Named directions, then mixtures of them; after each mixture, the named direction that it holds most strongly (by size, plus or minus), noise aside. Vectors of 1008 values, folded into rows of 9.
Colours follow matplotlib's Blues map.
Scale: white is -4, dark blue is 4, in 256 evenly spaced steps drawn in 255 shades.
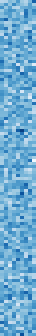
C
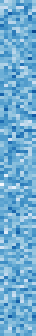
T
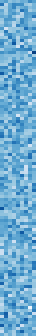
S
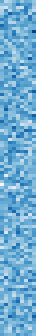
T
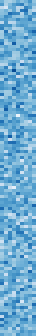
T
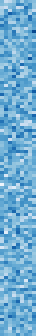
T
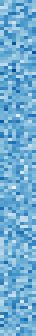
S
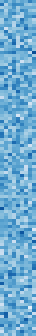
S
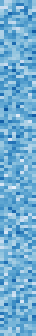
T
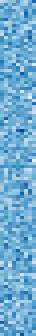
C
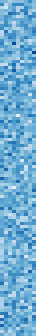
S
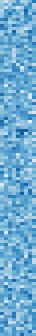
C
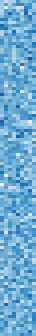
T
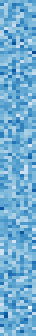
S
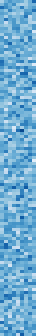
C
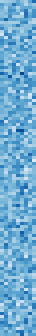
C
